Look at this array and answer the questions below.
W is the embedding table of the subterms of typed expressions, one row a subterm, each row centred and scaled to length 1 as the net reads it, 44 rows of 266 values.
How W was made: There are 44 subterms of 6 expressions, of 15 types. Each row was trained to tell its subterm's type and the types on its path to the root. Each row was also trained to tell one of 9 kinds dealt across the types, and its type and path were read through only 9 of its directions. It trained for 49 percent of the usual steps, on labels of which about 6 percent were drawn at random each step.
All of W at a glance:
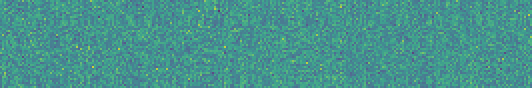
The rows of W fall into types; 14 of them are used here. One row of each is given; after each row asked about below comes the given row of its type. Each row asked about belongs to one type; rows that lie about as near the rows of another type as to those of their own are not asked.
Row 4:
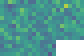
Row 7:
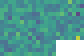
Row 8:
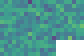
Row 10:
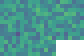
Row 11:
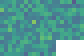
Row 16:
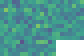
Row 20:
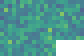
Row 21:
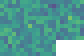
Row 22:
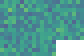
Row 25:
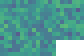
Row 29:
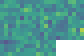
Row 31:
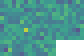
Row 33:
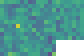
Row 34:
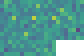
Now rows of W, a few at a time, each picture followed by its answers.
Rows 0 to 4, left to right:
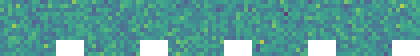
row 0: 8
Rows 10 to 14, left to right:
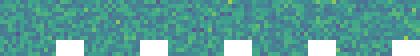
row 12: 10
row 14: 29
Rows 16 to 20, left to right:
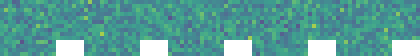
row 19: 20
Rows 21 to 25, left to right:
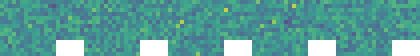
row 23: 20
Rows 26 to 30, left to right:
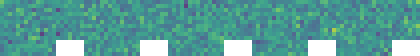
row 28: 20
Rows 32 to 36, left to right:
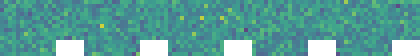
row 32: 34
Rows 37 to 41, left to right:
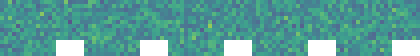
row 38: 29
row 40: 34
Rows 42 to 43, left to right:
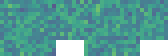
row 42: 29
